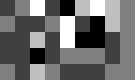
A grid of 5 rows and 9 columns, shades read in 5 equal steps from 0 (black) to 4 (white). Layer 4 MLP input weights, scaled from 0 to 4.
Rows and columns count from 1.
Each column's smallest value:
1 1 0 1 0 0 0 1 2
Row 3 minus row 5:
-1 0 0 -1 3 -1 -1 -1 0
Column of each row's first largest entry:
3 5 5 5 3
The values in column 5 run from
0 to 4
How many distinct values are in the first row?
5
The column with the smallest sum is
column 2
